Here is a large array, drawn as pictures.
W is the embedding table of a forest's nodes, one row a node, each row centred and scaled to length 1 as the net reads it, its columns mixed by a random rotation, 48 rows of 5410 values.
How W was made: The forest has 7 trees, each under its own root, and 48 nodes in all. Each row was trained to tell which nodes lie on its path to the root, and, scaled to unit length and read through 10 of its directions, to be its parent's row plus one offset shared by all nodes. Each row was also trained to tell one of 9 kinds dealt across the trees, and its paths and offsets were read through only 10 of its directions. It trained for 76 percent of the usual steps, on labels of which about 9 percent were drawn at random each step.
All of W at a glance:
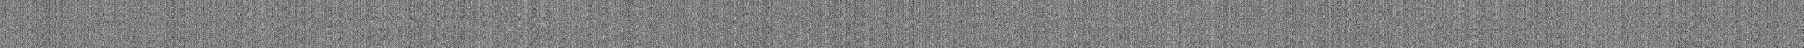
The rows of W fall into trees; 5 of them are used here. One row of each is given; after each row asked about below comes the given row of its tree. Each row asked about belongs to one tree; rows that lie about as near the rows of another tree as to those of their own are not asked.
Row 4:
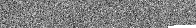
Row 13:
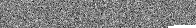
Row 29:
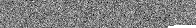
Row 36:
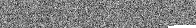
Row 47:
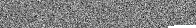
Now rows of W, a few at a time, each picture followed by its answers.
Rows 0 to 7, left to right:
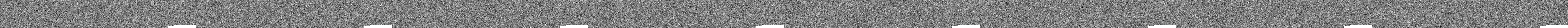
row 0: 36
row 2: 36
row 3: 47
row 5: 36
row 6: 36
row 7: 13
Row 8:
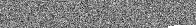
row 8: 47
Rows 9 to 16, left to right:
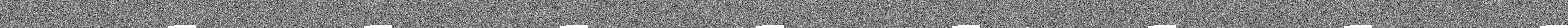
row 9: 47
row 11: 36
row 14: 13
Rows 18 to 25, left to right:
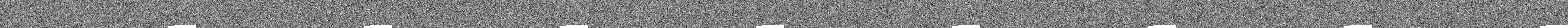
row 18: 4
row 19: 29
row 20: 36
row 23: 13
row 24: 47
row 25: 13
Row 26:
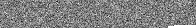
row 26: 47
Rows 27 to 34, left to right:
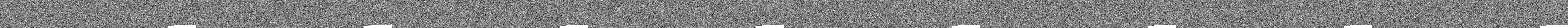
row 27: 47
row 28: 4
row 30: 4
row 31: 47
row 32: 47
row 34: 36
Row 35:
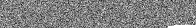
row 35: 29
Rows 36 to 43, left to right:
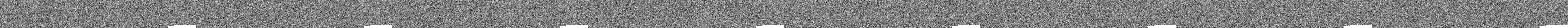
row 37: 36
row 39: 36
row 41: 47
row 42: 47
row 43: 4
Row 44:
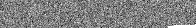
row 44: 4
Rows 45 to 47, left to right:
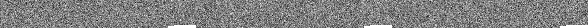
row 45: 36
